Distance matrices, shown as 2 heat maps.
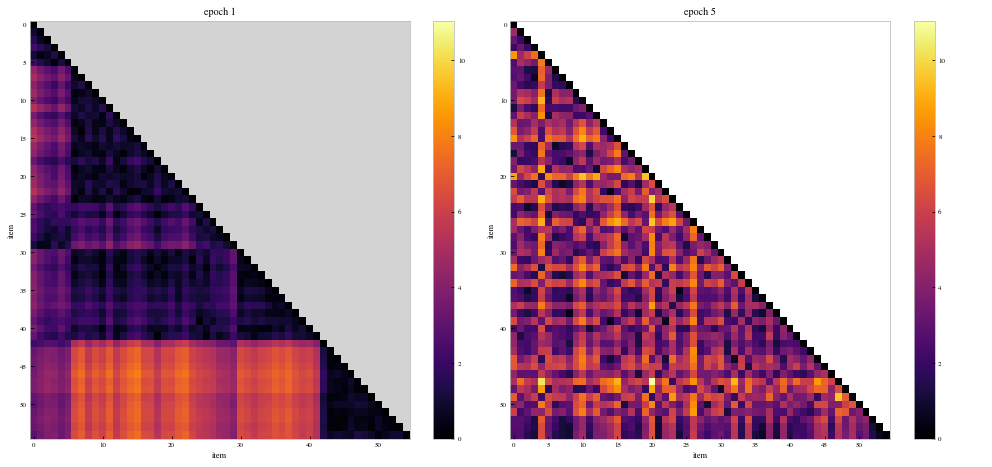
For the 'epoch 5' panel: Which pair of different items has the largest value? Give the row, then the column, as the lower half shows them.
47, 20
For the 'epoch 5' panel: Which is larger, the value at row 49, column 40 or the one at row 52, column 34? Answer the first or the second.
the second
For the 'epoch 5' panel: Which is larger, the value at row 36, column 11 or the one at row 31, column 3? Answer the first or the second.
the second
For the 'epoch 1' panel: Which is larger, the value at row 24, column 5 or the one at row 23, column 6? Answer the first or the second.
the first
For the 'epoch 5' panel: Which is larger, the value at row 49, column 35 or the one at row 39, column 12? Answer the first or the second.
the second
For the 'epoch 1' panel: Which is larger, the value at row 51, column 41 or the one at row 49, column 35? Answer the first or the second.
the second
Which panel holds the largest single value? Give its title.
epoch 5
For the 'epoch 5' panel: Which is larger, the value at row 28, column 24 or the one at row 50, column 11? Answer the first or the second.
the second
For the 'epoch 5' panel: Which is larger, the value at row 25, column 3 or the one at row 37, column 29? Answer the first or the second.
the second
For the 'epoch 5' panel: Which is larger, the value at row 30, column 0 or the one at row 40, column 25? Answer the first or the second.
the first
